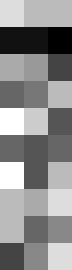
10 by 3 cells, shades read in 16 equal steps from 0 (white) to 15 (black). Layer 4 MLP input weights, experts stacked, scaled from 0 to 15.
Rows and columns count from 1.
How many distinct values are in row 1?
2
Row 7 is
0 10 4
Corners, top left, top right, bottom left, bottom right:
2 4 11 2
